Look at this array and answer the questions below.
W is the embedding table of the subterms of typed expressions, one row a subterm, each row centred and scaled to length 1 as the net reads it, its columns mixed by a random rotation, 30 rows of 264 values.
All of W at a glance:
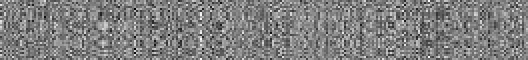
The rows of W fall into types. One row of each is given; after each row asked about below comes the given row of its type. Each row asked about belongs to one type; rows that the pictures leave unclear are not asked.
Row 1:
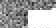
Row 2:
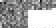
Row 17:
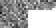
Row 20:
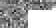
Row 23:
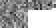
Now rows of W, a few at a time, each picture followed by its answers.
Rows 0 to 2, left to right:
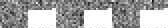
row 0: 2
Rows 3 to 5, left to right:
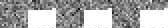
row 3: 23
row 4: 1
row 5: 17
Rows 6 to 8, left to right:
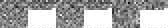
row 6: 1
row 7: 1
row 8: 23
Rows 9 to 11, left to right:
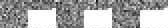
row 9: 23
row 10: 2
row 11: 20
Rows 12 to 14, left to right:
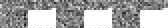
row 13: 20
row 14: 20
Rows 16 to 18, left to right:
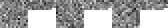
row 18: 1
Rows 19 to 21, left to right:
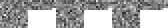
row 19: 23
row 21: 20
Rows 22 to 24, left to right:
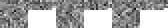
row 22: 20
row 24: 1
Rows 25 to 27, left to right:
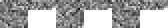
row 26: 1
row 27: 20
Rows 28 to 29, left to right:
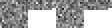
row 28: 2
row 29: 23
